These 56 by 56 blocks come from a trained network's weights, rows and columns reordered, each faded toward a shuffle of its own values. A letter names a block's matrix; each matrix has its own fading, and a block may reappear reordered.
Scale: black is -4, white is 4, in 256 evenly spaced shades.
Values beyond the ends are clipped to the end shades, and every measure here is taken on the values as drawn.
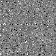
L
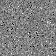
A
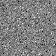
A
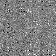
L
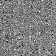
A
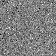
A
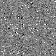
L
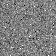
A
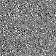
L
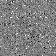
L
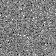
A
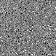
L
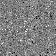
L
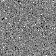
A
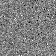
A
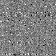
L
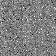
A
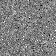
A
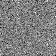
A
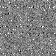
L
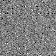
L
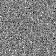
A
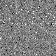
A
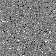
A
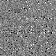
L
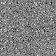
L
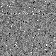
A
